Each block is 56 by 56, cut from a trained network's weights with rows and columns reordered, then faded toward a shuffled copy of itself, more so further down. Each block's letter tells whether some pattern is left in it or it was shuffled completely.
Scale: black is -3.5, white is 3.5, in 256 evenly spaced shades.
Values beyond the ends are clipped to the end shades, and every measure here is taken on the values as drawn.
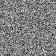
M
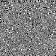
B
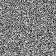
M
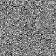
B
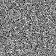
M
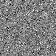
M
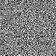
B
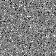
M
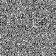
B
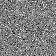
M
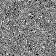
M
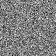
M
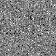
B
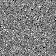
M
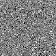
B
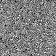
M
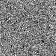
M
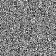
B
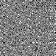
B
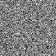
B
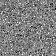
M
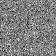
M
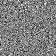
M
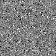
B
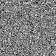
B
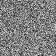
M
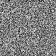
M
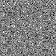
B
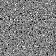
B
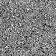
B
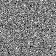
M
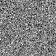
B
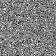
M
